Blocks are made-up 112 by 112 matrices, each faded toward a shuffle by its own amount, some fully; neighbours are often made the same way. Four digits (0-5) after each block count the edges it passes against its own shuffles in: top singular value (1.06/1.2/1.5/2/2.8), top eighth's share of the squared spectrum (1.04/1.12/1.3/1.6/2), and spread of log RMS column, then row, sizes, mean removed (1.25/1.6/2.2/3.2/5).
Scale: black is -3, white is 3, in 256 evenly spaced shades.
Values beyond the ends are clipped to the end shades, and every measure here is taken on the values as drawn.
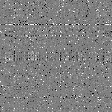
4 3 1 2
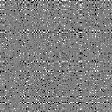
5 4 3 3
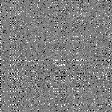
4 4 3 3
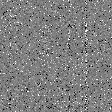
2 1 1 0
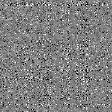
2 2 3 3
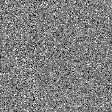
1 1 2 0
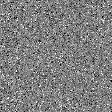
0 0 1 0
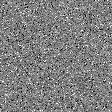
0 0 0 0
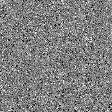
0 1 2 0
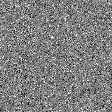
0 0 2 0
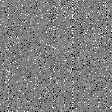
4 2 2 0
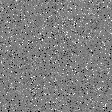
1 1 0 0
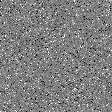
0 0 0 0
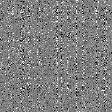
2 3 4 2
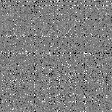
3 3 3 3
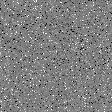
1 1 0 0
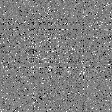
3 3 2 2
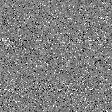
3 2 0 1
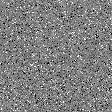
1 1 0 0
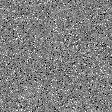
0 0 0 0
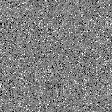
3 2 1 1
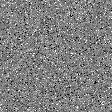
2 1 0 0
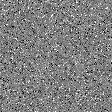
2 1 0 0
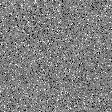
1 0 0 0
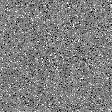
3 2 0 0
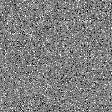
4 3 1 1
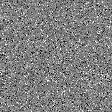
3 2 0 0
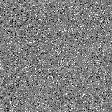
3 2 0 1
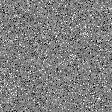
2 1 0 0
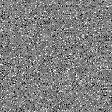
4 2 0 1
